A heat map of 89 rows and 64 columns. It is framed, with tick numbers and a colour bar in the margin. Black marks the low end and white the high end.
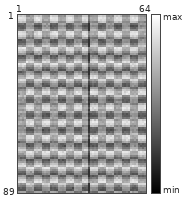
Column 36 stands out from the rest. On average the colour sits 60% of the way up the scale. The halves do not mirror each other. Horizontal stripes repeat 12 times down the table. No overall slope runs across the table.
